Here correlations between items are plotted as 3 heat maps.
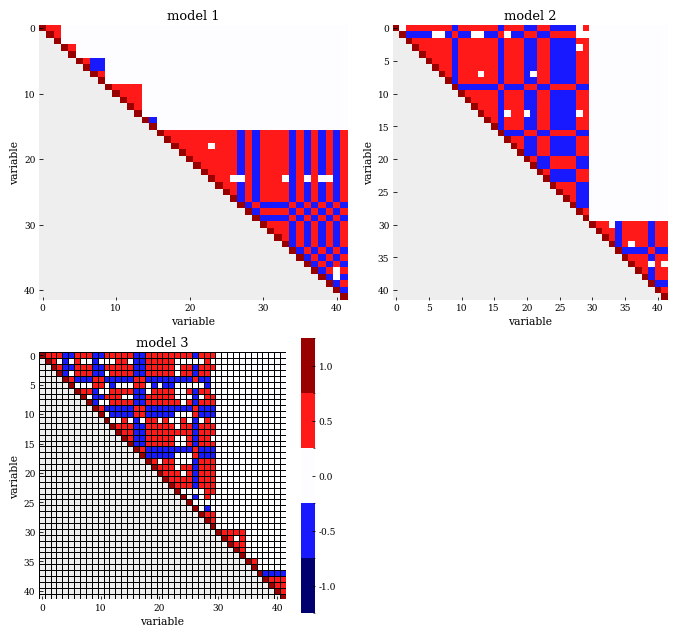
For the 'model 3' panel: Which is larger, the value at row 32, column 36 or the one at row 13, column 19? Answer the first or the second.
the second
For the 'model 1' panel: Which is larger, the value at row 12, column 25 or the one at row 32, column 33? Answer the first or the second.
the second
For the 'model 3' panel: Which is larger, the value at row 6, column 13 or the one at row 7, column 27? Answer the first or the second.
the first
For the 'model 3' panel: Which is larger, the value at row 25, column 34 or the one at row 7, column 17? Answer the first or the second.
the first
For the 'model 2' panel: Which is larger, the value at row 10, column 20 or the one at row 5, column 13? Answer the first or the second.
the second
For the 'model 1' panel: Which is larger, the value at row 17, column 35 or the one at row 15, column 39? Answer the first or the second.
the first
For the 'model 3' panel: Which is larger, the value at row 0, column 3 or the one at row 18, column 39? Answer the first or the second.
the first
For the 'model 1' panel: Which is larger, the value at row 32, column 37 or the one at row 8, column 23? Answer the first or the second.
the first
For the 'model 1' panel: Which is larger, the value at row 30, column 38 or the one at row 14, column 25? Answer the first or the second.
the second
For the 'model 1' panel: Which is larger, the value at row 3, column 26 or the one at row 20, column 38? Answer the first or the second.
the first
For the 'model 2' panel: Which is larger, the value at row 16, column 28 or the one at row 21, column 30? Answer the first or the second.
the second
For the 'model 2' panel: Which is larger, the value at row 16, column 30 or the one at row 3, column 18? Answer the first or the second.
the second
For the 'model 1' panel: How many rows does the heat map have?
42
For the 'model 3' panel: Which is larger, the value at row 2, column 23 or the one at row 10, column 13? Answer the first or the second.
the first
